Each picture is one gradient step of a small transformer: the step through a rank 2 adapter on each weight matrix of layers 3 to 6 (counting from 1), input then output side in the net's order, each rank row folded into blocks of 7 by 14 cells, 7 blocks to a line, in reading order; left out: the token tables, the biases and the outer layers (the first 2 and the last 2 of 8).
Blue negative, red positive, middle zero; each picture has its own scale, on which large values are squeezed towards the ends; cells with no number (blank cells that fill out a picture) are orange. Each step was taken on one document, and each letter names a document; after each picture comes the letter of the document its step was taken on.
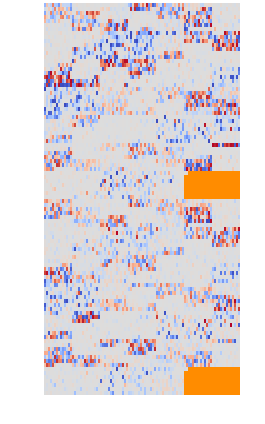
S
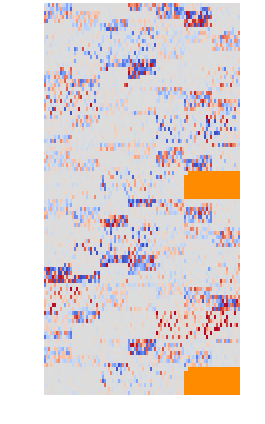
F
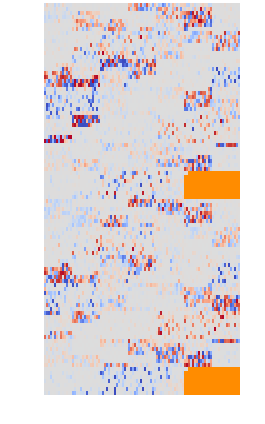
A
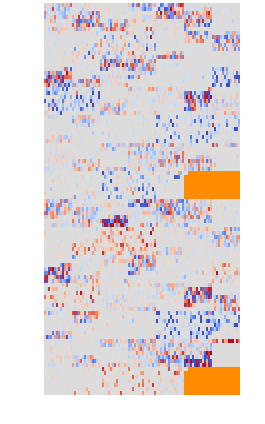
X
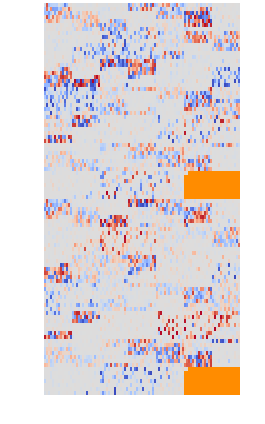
A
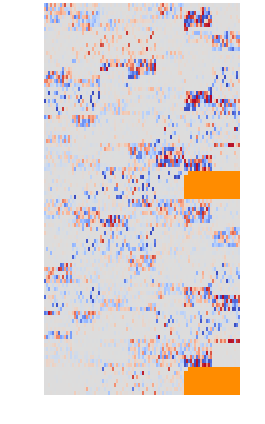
X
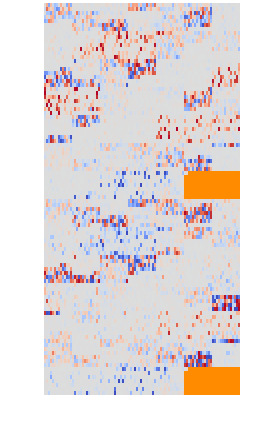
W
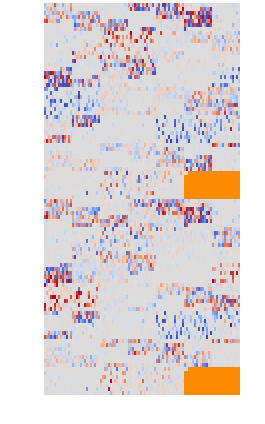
S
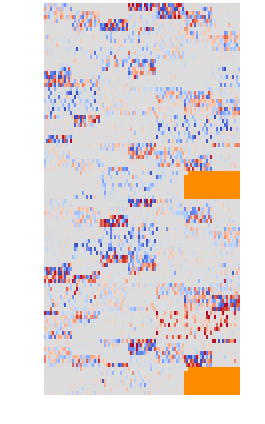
F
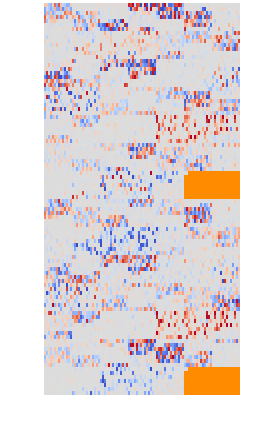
F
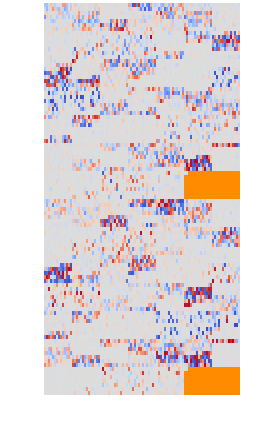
X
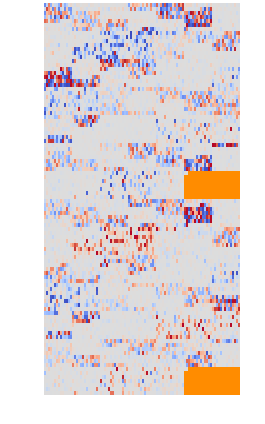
S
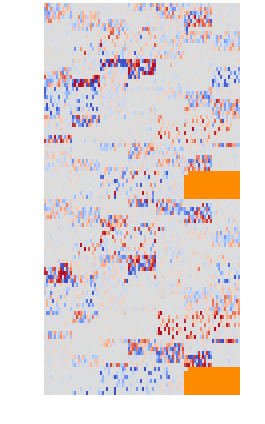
A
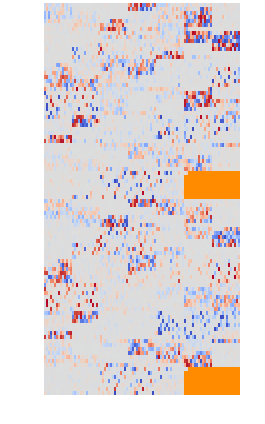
A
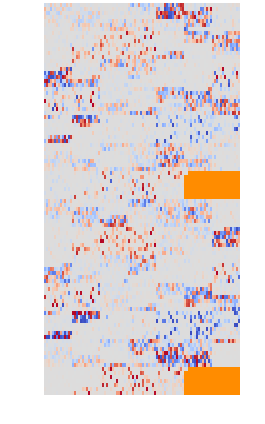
X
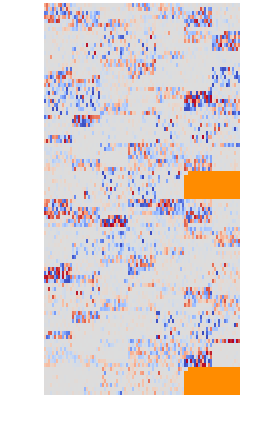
X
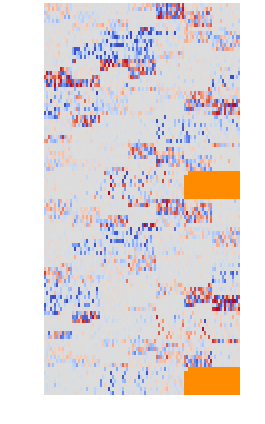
S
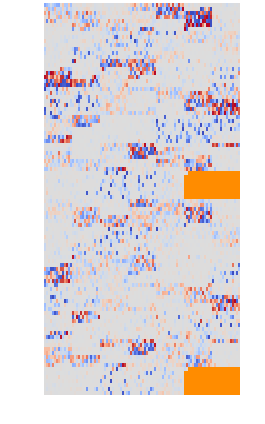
S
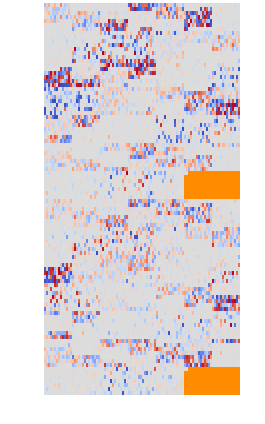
S
